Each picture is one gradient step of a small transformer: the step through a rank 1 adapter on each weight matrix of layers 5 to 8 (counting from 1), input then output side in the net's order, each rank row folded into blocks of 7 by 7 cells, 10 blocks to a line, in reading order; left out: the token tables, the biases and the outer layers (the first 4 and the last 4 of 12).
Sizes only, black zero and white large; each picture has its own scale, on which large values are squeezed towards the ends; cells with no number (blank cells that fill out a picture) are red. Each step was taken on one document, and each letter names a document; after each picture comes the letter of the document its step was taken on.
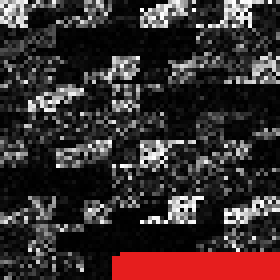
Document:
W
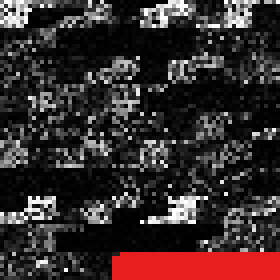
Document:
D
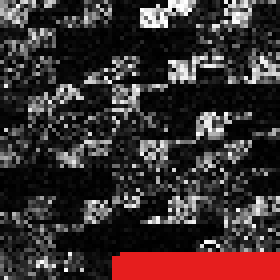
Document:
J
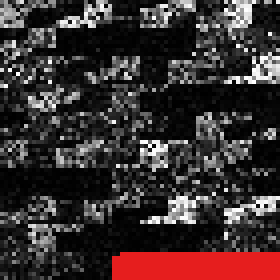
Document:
W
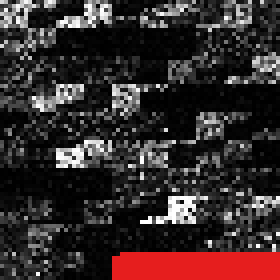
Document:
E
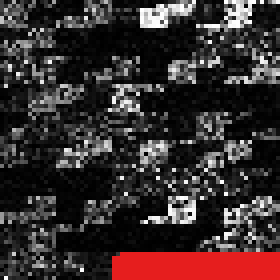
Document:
J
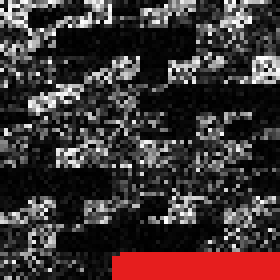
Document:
W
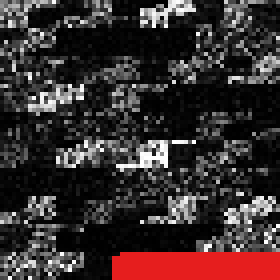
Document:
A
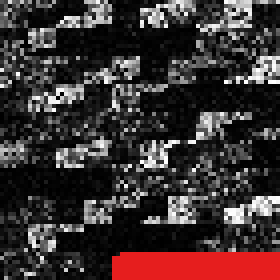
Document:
D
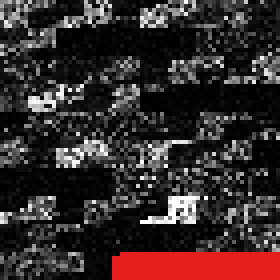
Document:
E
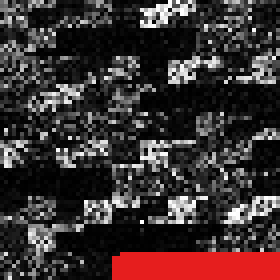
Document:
W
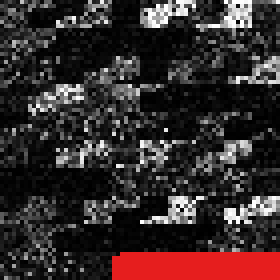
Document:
D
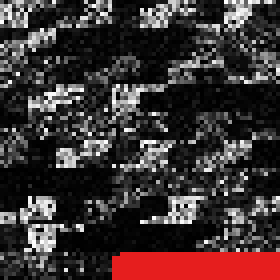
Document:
J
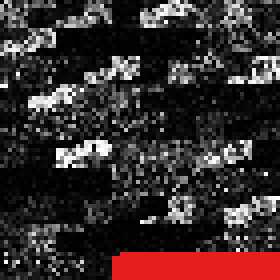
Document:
W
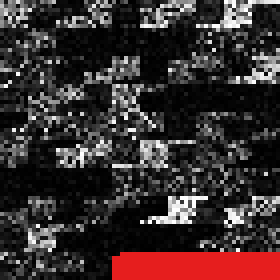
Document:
J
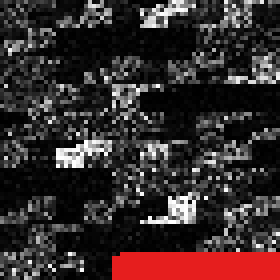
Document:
E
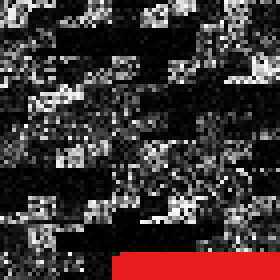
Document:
W
